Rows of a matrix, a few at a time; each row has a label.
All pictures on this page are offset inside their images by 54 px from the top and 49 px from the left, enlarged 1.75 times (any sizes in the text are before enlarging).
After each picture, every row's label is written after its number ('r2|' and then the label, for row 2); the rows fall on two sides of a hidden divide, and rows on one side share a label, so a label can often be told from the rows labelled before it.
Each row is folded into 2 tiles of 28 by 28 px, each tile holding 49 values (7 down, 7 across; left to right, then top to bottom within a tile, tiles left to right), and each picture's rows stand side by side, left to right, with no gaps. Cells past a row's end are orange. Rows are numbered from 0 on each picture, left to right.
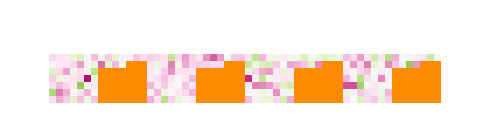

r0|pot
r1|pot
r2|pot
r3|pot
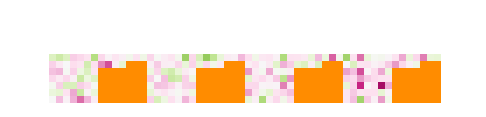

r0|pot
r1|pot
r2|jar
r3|pot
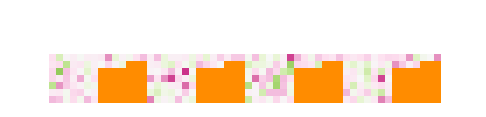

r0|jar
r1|pot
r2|pot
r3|pot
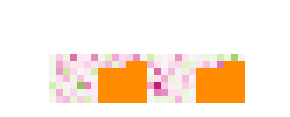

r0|pot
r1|pot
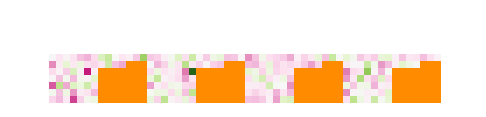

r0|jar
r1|pot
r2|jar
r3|jar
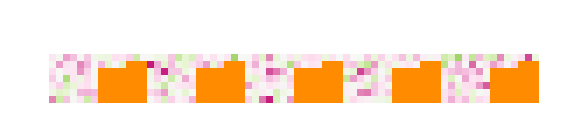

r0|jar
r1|pot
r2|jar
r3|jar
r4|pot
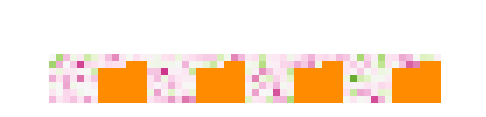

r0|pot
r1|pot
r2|pot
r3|pot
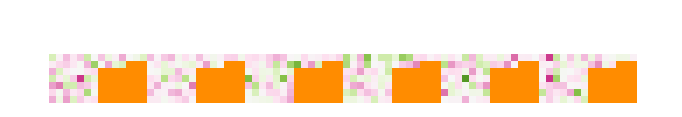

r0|jar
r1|jar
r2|jar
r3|pot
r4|pot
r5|pot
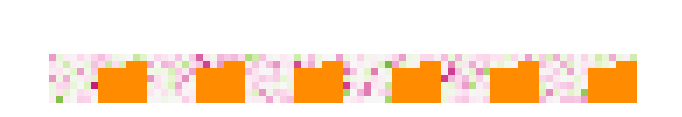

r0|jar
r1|pot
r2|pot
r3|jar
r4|pot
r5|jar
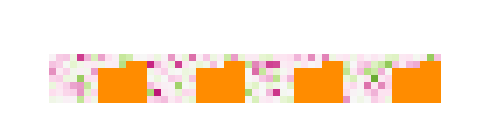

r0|jar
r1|jar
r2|pot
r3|pot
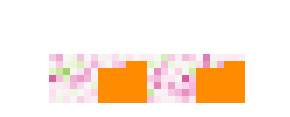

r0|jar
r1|pot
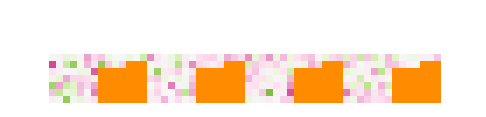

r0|jar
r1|jar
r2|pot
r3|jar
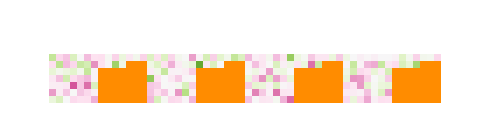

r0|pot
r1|jar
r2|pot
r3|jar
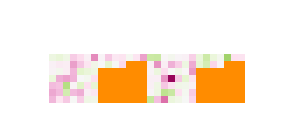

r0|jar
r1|jar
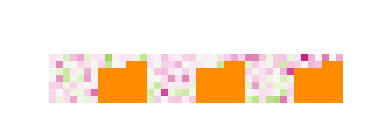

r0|jar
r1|pot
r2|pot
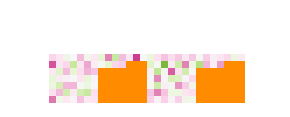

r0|jar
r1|jar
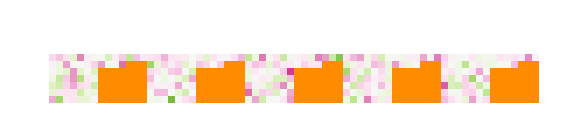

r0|pot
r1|pot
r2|jar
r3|pot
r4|jar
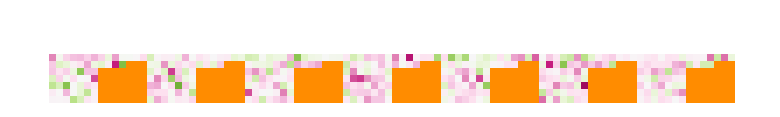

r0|jar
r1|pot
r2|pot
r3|pot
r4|pot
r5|pot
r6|jar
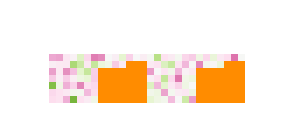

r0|jar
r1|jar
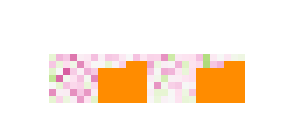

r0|jar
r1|jar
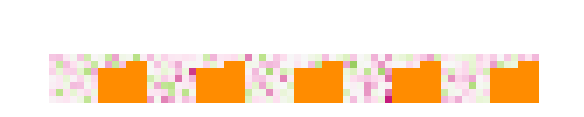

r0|jar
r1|jar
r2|pot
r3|jar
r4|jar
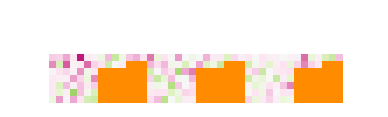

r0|jar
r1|jar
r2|pot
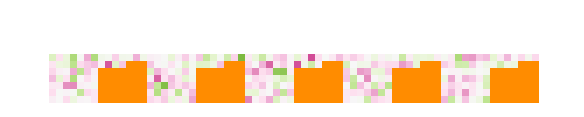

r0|pot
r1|jar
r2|pot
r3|pot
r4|jar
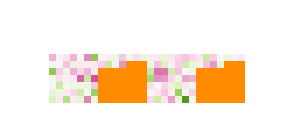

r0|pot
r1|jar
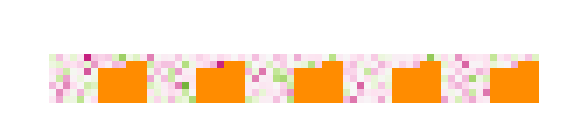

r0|pot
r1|pot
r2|jar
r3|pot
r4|jar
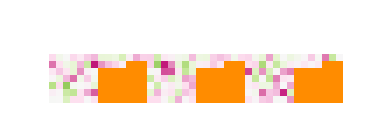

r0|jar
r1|pot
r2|jar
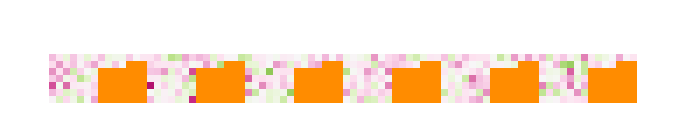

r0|jar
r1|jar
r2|pot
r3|jar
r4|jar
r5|jar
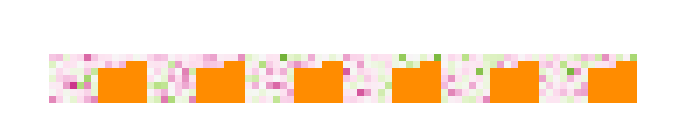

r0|pot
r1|pot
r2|pot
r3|jar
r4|pot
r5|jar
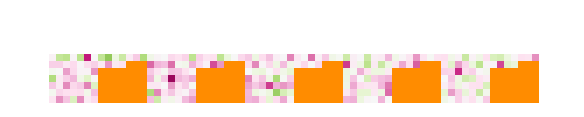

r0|jar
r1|pot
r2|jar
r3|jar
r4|pot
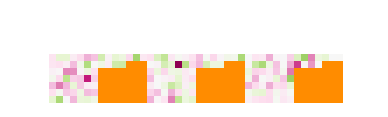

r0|jar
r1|jar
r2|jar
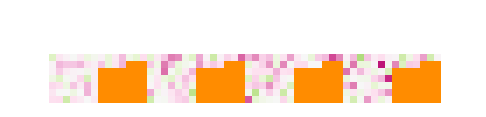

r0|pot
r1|pot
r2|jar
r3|jar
